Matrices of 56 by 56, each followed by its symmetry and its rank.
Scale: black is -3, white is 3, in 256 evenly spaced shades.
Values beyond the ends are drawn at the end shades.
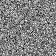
symmetric, full rank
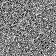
symmetric, full rank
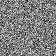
neither, full rank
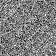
symmetric, full rank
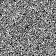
symmetric, full rank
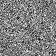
symmetric, full rank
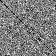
symmetric, full rank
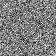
symmetric, full rank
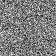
neither, full rank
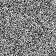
neither, full rank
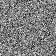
neither, full rank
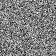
neither, full rank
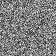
neither, full rank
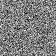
neither, full rank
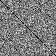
symmetric, full rank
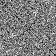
symmetric, full rank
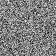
neither, full rank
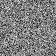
neither, full rank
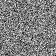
neither, full rank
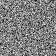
neither, full rank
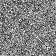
symmetric, full rank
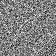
symmetric, full rank
